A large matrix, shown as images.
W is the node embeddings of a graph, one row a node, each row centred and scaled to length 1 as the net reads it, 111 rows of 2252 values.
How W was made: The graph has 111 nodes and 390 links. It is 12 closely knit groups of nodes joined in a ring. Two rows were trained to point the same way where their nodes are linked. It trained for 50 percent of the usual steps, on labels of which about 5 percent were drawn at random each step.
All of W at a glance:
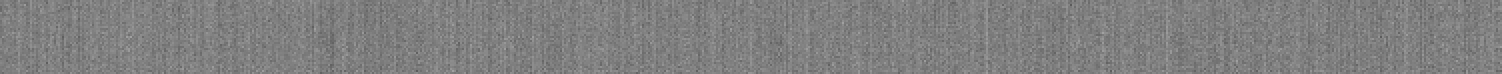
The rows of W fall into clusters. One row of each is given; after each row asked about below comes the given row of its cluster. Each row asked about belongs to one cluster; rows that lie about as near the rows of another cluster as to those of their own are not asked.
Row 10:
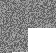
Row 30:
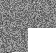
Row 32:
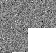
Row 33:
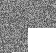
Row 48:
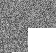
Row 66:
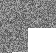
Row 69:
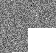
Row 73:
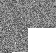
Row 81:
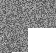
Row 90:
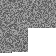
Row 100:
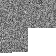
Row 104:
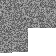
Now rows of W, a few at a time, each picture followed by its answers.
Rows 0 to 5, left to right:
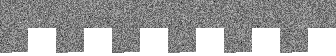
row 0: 90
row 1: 10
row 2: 32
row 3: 10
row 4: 33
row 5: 90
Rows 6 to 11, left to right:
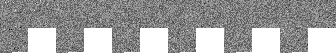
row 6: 32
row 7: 104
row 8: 33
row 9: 10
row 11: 69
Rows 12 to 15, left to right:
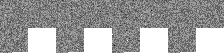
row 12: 33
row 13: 30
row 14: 69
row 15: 33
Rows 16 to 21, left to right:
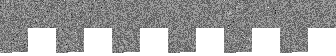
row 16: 104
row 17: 30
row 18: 30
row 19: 100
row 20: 32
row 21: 73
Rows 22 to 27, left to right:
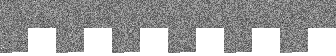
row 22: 104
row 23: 10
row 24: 66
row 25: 100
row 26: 104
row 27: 69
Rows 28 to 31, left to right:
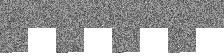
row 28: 33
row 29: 100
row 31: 81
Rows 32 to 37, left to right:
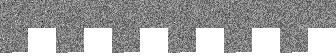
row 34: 10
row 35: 100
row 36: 69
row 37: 90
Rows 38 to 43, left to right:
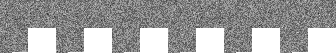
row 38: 73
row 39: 30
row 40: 33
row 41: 10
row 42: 100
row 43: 104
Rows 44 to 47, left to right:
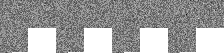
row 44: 69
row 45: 100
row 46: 104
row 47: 81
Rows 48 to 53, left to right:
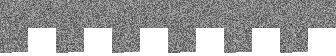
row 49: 73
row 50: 10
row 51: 32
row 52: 30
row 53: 66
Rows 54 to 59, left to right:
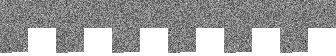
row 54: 81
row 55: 81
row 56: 69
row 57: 73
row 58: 48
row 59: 66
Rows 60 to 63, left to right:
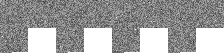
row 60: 81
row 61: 48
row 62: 32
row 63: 66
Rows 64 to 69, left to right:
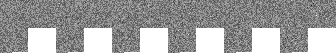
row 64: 66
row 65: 48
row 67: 69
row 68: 90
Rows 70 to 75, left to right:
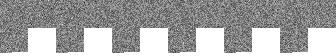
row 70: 10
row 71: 33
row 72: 100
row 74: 73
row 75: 73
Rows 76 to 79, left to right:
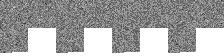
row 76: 90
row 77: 100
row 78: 30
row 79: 90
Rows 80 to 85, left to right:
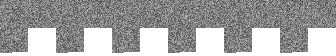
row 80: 33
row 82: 30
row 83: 10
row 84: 73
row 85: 48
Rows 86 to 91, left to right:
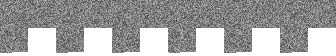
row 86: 66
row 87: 81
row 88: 10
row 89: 66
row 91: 69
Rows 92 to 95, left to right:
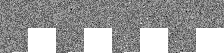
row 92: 30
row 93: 32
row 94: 73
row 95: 90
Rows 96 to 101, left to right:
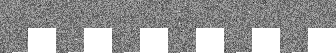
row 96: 66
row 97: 73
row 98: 81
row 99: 33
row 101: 48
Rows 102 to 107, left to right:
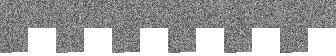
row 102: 81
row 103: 90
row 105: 73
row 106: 73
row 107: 32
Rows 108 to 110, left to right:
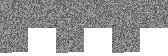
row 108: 100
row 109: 48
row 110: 10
